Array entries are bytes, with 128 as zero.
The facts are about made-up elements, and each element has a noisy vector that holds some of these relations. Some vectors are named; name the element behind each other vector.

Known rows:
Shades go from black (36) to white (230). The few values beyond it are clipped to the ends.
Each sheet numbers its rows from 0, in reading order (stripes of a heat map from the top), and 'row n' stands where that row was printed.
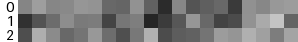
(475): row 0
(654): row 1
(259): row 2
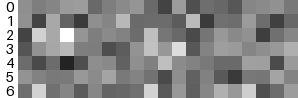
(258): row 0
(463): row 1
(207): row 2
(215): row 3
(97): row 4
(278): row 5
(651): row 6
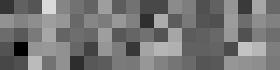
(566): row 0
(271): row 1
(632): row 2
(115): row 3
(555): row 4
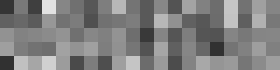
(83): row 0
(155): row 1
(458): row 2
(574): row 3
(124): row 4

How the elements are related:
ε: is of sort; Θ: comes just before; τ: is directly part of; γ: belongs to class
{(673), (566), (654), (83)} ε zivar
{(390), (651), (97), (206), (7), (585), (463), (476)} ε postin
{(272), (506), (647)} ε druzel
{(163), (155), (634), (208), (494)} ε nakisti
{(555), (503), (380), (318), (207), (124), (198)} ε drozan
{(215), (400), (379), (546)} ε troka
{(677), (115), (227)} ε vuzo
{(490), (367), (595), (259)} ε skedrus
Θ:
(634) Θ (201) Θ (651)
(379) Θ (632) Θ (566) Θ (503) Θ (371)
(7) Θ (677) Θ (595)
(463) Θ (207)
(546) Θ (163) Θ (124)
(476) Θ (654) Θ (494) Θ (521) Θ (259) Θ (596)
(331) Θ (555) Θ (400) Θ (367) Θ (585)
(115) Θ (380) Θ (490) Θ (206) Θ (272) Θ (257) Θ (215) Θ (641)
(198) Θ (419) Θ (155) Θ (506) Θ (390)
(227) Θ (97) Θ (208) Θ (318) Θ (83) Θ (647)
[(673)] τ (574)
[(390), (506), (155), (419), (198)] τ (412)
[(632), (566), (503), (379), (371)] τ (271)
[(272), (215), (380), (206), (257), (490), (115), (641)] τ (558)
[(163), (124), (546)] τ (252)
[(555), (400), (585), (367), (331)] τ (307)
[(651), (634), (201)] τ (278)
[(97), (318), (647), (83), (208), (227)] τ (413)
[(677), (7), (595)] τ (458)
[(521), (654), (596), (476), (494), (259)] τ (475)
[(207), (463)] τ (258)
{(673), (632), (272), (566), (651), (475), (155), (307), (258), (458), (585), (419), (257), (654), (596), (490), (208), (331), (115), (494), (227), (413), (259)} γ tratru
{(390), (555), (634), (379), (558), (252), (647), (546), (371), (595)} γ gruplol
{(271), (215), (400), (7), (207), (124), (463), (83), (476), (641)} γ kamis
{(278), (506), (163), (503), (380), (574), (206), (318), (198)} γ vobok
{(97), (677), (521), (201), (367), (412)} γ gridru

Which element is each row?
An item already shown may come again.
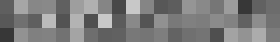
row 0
(367)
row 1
(272)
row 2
(521)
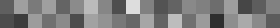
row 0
(367)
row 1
(198)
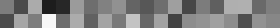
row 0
(476)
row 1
(641)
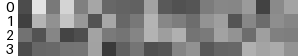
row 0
(596)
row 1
(503)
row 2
(206)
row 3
(494)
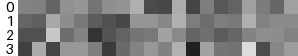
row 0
(413)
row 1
(400)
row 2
(555)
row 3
(647)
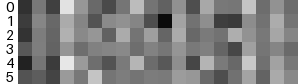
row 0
(83)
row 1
(673)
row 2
(257)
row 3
(201)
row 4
(83)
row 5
(163)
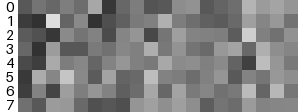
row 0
(494)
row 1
(555)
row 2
(208)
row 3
(490)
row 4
(380)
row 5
(503)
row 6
(506)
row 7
(400)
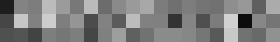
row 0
(318)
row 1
(371)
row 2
(208)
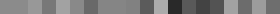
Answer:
(252)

